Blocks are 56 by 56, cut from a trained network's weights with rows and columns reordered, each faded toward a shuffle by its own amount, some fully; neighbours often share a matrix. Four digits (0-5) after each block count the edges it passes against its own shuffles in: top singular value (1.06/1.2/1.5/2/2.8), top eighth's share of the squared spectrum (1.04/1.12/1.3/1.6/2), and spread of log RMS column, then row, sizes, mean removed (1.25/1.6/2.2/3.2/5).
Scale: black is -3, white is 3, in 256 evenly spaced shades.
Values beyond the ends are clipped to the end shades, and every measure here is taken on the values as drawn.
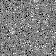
0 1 0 0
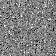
0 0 0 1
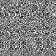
3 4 2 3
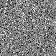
0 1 0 0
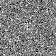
0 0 0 0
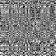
4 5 2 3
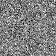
2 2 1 0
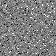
0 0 0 0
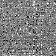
2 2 2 0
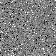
0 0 0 0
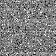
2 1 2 0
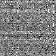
3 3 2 0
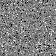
0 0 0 0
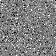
0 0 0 0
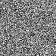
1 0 0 0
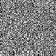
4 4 2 1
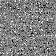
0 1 1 0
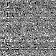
3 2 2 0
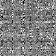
2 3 3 0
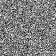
1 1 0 0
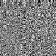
4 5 3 1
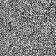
3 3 2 0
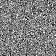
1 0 0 0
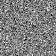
2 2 1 0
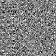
3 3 2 0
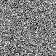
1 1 0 0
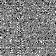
2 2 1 0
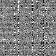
3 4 3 0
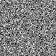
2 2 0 0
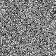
1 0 0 0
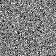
0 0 0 1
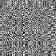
4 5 3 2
